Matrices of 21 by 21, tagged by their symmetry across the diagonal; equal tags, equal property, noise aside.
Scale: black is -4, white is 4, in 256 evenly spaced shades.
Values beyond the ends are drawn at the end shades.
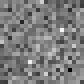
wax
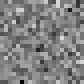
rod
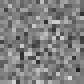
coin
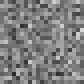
rod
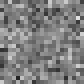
coin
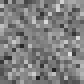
coin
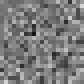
wax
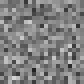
rod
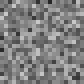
wax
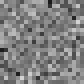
wax
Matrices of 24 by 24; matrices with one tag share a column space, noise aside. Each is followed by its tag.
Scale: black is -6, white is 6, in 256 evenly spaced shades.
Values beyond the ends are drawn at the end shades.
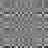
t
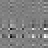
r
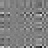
t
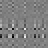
r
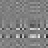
r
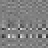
r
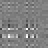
r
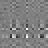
r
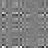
t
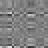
t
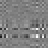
r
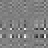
r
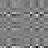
t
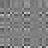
t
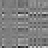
t
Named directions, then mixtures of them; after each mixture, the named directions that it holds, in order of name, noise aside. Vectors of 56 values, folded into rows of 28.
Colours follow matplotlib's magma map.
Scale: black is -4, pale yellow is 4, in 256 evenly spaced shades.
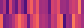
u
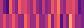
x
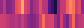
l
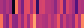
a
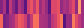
u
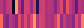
a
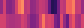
l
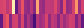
a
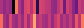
a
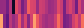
a, u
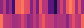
a, l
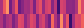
x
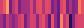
x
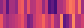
l, u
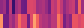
a, u
